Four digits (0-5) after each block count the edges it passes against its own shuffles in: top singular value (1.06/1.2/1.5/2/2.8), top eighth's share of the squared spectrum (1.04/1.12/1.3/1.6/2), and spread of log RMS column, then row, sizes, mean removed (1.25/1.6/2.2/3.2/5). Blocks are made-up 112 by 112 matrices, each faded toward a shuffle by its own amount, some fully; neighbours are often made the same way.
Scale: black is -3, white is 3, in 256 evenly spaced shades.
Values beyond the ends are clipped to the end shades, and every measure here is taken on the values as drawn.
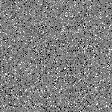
4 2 1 1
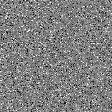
3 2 0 0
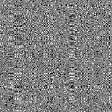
5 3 3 3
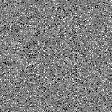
4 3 2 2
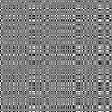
5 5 5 5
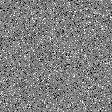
3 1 0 0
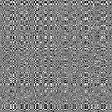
5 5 4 4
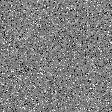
2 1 0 0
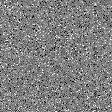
3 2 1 0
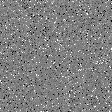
0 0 0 0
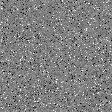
2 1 0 0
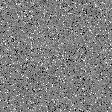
1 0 0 0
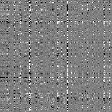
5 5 4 3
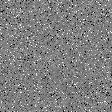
2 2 1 0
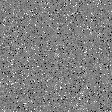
2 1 0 0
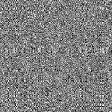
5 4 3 2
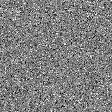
2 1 0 0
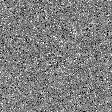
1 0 0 0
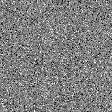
3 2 0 0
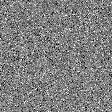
2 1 0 0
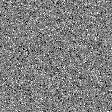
3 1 0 0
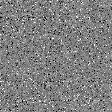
1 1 1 2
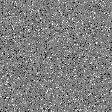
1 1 0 1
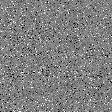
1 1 0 1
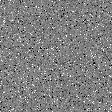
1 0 0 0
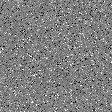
0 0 0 0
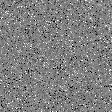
0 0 0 0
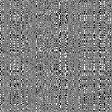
5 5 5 3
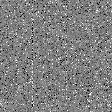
3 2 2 0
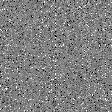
3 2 1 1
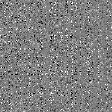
1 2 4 2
